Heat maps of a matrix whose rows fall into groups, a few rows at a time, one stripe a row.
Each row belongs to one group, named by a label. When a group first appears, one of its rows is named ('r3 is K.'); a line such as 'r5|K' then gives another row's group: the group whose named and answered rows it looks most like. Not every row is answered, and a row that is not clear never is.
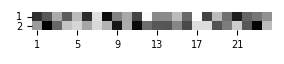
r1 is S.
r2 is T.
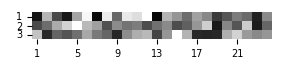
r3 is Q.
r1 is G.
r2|T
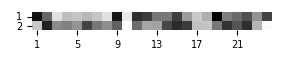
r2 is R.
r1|T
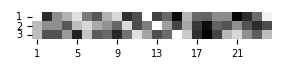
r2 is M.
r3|Q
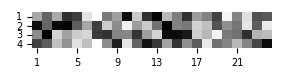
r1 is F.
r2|G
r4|T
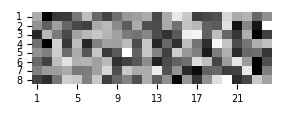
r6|T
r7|M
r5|S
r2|F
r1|Q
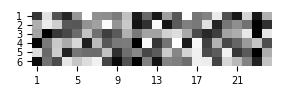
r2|M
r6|T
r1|G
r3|Q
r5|F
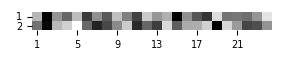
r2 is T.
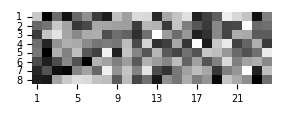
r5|R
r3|M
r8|T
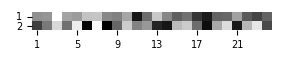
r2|S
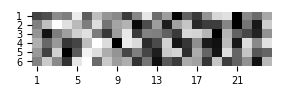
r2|M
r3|T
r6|G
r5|F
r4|F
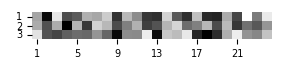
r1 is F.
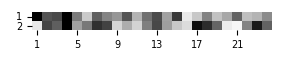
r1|G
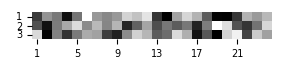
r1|G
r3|Q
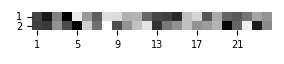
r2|G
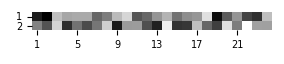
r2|F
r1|T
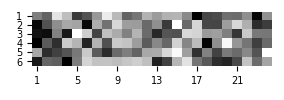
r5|Q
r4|S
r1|M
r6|G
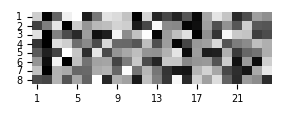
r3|Q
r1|R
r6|F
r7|R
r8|S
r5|S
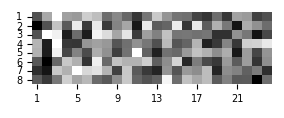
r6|S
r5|F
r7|T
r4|F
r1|M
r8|T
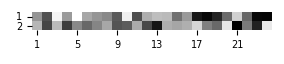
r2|F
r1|M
